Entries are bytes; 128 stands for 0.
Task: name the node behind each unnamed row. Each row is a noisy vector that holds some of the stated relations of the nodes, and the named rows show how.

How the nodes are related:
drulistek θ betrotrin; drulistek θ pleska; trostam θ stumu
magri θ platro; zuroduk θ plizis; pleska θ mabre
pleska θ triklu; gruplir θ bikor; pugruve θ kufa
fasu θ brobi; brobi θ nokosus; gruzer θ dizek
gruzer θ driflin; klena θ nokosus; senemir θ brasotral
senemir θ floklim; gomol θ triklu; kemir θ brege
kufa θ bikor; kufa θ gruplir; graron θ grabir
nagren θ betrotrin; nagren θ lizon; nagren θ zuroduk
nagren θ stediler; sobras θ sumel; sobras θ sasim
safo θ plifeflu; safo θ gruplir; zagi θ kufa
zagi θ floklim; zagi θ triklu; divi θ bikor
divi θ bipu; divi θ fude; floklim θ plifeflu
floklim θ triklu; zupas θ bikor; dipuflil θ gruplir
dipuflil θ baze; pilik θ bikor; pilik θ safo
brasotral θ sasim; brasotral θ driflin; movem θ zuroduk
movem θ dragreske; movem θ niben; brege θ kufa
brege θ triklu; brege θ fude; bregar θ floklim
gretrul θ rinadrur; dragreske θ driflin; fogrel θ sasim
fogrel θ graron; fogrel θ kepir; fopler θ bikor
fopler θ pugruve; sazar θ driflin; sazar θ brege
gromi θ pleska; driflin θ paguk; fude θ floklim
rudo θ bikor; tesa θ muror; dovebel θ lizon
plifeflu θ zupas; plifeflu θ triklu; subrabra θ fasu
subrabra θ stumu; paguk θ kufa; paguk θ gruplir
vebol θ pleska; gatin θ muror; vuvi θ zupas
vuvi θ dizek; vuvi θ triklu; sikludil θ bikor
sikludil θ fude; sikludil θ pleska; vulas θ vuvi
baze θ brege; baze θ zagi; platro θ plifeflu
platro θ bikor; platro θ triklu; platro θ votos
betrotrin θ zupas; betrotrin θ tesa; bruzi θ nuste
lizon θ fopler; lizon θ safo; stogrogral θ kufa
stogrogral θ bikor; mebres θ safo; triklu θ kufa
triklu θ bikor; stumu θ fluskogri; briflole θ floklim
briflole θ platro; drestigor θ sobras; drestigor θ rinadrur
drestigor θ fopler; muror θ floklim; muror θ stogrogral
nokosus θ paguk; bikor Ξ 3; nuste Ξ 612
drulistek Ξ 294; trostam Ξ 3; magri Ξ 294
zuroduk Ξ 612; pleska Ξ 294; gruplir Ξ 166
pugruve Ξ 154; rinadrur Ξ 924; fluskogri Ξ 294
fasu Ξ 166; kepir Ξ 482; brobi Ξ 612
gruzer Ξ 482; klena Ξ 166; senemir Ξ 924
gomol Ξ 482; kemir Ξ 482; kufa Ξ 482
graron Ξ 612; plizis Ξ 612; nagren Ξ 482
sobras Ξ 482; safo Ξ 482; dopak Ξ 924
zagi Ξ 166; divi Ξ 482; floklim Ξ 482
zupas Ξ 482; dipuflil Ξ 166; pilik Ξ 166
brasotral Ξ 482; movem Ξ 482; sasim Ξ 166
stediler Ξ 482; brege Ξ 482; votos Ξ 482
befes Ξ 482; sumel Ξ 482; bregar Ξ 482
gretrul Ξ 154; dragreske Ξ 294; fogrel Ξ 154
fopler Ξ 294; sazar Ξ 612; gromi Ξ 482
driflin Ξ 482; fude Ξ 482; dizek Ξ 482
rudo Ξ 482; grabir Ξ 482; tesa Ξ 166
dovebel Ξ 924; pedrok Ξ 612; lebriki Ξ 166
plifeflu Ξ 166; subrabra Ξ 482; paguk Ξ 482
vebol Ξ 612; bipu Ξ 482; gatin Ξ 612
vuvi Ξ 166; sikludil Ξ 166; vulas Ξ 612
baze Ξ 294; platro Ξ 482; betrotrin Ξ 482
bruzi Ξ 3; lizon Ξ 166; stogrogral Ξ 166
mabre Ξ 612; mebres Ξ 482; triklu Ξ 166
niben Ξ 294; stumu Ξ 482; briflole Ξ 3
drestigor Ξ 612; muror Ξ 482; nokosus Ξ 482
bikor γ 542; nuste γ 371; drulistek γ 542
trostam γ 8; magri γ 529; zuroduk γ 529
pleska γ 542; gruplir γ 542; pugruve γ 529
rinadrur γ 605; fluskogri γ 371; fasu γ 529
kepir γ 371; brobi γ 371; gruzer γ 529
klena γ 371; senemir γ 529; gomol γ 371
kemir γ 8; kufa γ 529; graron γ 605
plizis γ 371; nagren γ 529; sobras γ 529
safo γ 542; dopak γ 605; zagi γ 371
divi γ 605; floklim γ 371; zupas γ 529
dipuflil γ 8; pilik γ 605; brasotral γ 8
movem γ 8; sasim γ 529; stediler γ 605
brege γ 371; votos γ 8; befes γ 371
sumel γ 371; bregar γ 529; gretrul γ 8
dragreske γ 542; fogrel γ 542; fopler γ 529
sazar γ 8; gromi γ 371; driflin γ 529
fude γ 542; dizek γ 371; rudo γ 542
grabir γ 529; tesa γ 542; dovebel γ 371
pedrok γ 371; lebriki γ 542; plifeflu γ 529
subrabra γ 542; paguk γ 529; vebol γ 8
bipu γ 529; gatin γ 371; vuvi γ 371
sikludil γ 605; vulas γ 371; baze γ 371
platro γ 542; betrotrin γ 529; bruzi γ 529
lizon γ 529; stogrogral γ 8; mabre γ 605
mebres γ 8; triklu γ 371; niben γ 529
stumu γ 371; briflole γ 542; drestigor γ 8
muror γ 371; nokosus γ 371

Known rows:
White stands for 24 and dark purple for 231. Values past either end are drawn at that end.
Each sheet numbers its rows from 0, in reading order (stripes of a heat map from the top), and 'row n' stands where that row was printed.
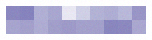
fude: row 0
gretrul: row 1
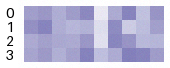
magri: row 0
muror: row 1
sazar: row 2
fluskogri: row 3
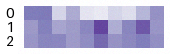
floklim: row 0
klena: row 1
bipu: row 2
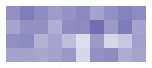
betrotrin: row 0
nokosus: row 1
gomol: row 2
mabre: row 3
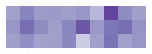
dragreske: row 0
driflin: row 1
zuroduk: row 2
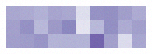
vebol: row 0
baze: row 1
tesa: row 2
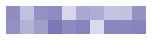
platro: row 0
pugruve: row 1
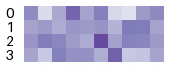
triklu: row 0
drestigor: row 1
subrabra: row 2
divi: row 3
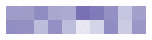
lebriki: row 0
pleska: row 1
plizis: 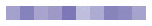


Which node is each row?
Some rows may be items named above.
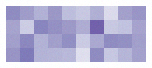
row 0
brege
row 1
divi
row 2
gatin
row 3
muror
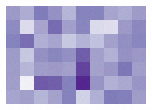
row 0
safo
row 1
triklu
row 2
bregar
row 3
sikludil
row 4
dipuflil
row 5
gruplir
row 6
fluskogri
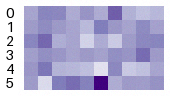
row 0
movem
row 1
kemir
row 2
bregar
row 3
dovebel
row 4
muror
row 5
bikor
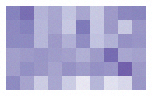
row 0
bregar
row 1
briflole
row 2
vuvi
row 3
fogrel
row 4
dovebel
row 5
zagi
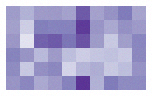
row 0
dipuflil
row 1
pilik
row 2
kufa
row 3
plifeflu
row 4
platro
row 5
bruzi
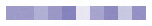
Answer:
magri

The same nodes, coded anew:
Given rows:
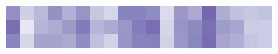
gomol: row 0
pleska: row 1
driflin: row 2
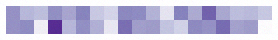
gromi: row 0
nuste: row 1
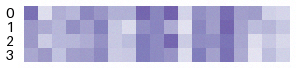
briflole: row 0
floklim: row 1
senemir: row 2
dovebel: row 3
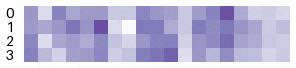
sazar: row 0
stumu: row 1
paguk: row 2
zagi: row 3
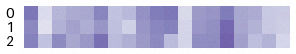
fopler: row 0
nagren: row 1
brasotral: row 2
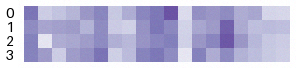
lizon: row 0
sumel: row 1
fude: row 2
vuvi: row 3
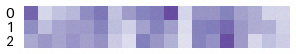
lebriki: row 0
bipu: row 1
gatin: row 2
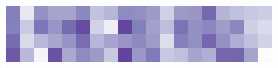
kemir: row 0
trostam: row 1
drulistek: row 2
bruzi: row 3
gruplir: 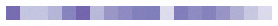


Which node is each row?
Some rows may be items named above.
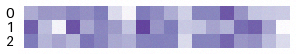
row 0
brobi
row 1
bruzi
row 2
bikor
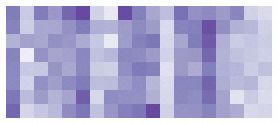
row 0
trostam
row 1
safo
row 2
plizis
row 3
kemir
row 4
baze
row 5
movem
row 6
gretrul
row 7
lebriki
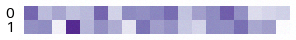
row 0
fogrel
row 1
nuste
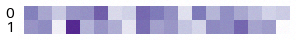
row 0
klena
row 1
nuste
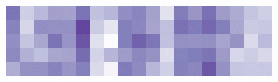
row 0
magri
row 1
subrabra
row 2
fluskogri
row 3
pugruve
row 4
brobi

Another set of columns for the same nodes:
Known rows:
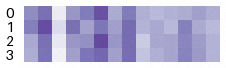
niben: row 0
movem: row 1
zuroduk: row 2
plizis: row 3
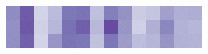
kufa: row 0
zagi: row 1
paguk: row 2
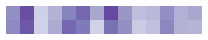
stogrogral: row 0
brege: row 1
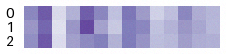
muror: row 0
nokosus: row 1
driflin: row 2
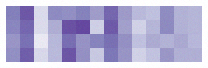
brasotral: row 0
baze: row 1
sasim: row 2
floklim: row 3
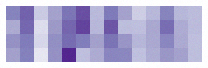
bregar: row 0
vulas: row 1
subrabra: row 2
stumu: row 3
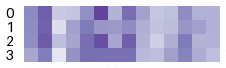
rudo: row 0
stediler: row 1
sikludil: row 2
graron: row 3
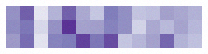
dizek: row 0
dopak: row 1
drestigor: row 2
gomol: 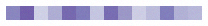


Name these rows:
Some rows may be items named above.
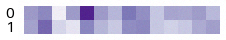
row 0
fluskogri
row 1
bikor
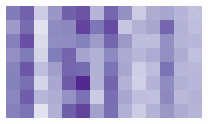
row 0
senemir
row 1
drestigor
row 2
brasotral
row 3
bruzi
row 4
divi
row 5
magri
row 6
briflole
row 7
fopler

